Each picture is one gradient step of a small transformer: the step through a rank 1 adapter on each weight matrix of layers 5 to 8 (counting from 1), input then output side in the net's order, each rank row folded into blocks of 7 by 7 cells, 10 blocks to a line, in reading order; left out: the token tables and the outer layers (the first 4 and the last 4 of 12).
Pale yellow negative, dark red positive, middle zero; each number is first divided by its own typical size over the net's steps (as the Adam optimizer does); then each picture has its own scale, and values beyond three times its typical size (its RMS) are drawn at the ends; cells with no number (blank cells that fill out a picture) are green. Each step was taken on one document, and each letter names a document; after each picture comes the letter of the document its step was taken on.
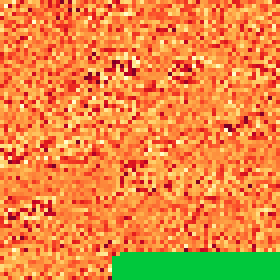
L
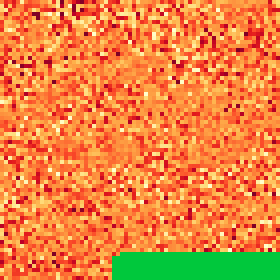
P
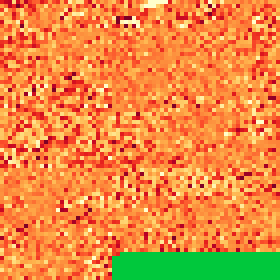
L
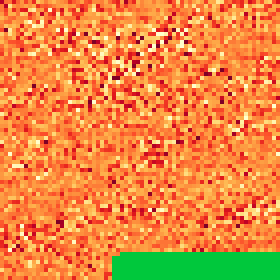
L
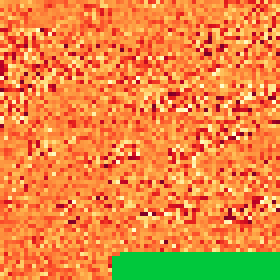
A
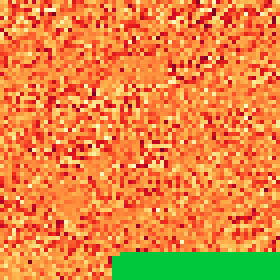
P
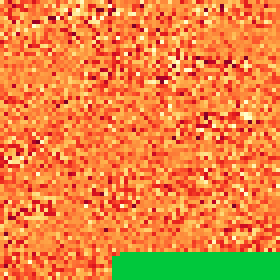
L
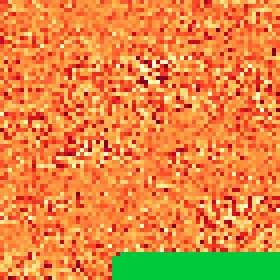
A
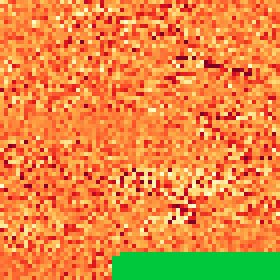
L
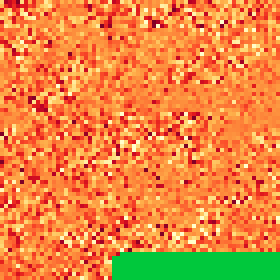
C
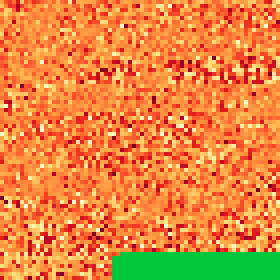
C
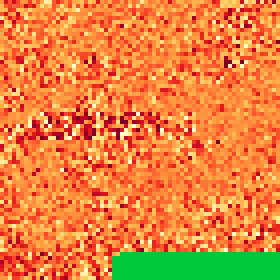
C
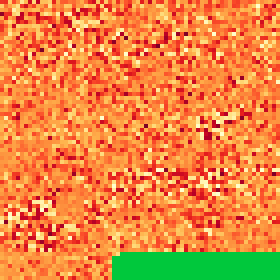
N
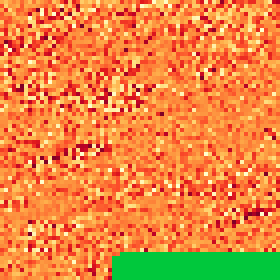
P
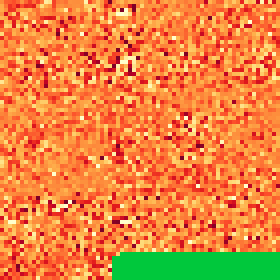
C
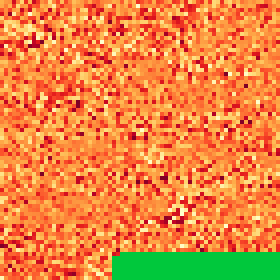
N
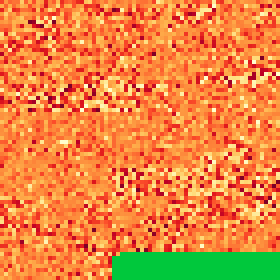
P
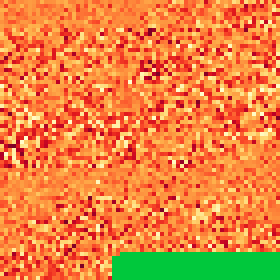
A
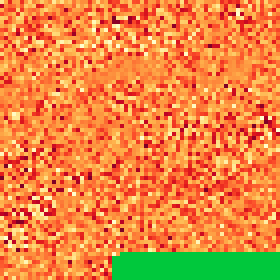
N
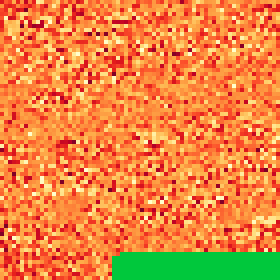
N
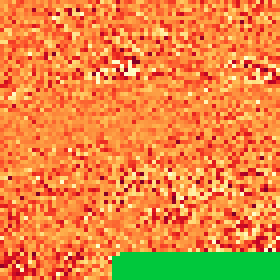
L
